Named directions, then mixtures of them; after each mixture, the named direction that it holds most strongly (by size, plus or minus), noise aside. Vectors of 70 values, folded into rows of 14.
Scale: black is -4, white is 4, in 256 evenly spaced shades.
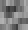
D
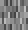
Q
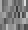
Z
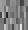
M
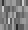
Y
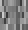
M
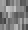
D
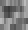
D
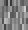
Q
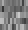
Y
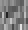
M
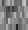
D
